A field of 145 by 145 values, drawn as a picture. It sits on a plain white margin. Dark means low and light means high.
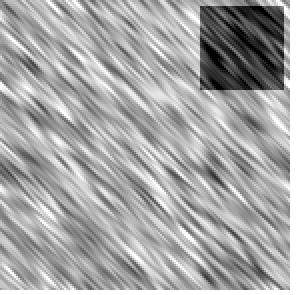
The top right is the ninth with the lowest average. An odd patch, lower than its surroundings, sits in the top right. Neither half mirrors the other. The values are skewed, with a long tail toward low values.
